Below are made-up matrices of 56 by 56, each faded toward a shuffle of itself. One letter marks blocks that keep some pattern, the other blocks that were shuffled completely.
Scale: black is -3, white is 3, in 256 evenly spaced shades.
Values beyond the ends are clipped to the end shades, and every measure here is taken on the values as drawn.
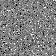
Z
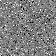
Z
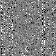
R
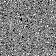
Z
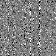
R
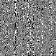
R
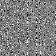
R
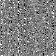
R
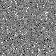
Z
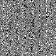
R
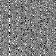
R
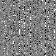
R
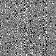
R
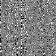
R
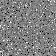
Z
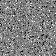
Z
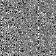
R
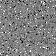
Z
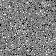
Z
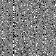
R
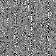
R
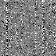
R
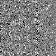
R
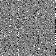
R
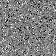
Z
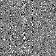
R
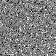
Z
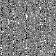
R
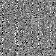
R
